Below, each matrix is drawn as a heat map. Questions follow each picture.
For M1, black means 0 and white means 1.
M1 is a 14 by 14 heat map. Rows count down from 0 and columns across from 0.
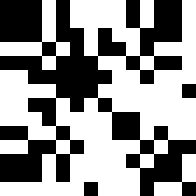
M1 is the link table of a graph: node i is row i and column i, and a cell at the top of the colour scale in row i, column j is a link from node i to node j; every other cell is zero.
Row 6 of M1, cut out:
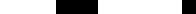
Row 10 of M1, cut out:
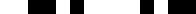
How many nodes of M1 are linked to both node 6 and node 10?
6
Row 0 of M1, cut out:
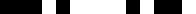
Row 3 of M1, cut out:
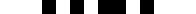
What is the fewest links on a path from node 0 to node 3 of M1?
1
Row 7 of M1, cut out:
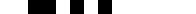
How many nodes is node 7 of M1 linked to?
10
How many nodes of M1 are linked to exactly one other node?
0
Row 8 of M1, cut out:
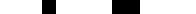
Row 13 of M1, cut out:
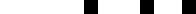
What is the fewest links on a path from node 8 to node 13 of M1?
1
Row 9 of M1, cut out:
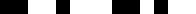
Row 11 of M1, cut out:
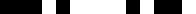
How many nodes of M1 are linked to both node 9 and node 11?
6
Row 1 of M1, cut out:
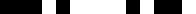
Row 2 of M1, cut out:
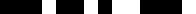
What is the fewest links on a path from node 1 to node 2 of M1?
2
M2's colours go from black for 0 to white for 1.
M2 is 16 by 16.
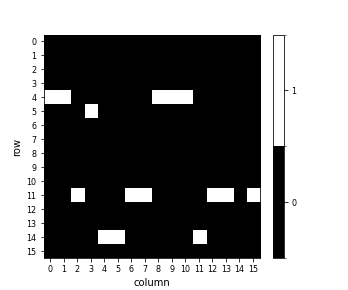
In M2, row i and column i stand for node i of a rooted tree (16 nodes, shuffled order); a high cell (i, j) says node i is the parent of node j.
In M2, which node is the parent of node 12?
11
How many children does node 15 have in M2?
0
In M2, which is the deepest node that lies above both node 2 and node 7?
11
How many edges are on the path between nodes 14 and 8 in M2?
2
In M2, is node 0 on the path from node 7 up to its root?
no
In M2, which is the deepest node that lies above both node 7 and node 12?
11
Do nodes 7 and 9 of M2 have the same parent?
no
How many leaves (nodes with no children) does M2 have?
12
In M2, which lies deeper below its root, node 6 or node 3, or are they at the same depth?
the same depth
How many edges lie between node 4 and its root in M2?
1
